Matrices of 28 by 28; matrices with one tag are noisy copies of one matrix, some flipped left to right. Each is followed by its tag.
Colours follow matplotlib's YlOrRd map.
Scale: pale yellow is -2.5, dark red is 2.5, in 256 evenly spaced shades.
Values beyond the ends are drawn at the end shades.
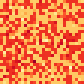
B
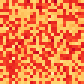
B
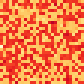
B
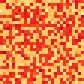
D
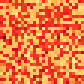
D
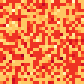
B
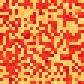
B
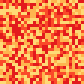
D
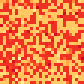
B
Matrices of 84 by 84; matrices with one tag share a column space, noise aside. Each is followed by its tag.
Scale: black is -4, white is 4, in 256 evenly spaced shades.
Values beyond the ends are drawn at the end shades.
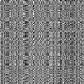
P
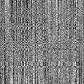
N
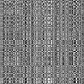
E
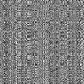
P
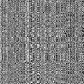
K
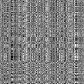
K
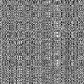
P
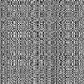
P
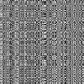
P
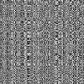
P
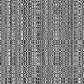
E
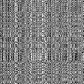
K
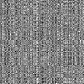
E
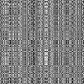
E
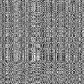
K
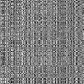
E
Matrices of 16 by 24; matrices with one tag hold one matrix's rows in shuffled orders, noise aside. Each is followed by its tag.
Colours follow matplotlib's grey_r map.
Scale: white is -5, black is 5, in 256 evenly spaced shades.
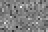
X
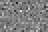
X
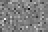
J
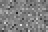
X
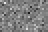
J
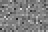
X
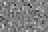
J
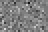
J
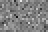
X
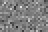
X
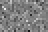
J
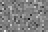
J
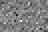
X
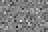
X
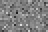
X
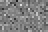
X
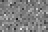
X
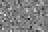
J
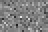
X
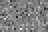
X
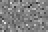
J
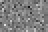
J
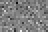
X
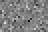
J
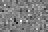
X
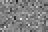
X
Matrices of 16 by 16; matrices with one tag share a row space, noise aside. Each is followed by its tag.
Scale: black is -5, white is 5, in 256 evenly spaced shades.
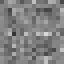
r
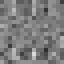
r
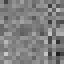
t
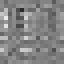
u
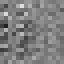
u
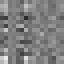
u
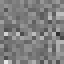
t
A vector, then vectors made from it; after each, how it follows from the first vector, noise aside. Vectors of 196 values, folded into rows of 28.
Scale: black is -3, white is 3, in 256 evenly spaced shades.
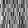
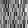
reversed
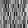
reversed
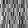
copied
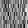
reversed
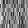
copied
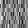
copied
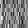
copied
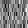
reversed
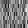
reversed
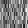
reversed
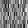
reversed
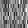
reversed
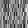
reversed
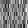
reversed
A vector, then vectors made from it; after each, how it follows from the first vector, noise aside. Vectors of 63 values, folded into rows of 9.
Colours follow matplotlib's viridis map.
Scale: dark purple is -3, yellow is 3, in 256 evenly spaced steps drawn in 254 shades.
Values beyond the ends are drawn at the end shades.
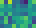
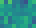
shrunk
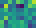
wrapped around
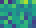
sign-scrambled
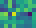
wrapped around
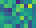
wrapped around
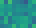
shrunk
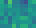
shrunk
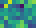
wrapped around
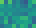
shrunk
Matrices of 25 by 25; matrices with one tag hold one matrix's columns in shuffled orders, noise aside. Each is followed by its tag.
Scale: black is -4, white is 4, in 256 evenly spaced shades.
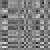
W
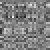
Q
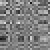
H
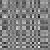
W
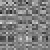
H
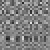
H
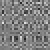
H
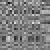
H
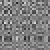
H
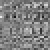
Q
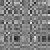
H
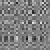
H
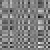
W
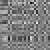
H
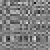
H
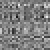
Q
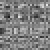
Q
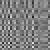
W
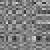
H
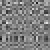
H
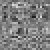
Q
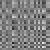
W
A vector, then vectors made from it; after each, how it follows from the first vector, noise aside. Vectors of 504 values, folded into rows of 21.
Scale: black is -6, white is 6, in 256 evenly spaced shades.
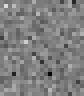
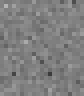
shrunk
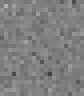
shrunk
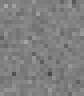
shrunk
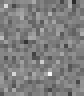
sign-scrambled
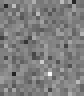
sign-scrambled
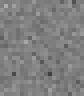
shrunk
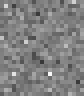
sign-scrambled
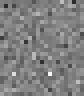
sign-scrambled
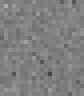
shrunk
